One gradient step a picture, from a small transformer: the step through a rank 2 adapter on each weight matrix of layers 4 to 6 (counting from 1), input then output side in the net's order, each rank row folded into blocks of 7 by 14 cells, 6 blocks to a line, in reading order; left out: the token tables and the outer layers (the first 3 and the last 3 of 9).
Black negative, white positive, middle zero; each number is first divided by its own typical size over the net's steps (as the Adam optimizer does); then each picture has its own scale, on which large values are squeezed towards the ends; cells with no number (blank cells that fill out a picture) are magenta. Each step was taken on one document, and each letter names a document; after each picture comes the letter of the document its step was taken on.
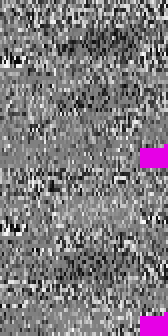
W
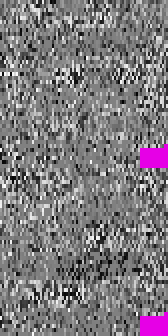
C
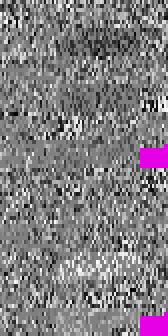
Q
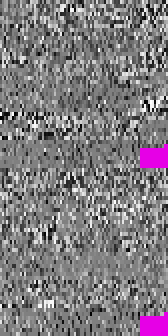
Q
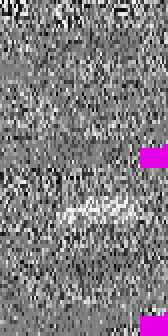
W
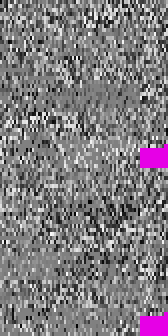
C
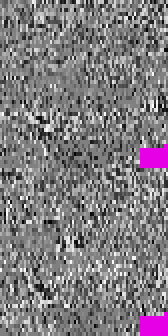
Q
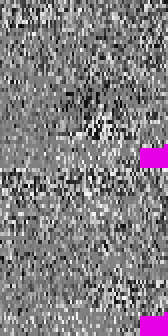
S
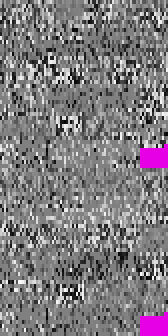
C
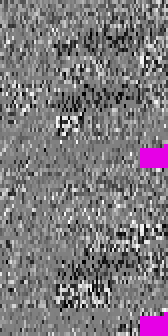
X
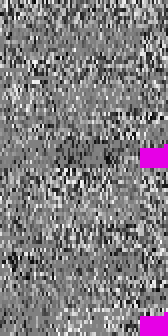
W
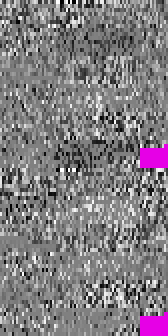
Q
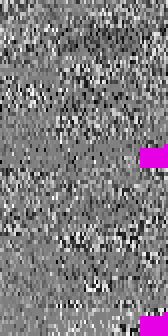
X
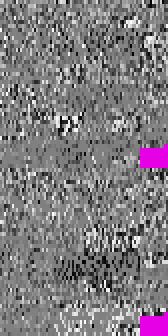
X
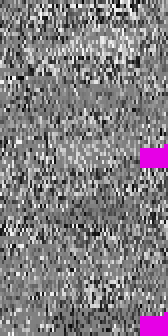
C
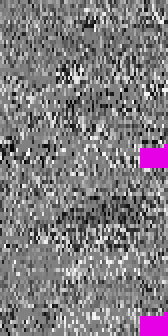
C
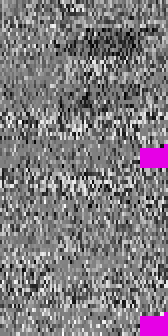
S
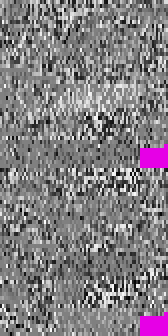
S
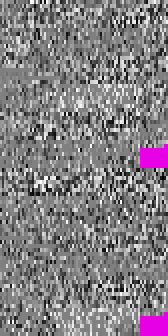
S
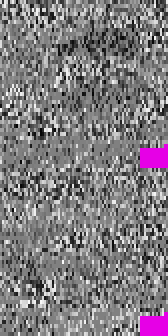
W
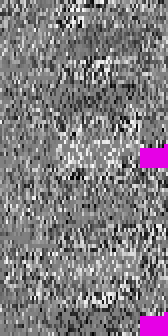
Q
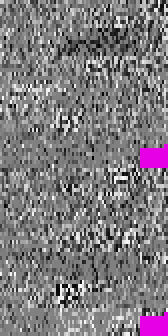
W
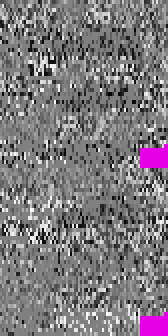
C
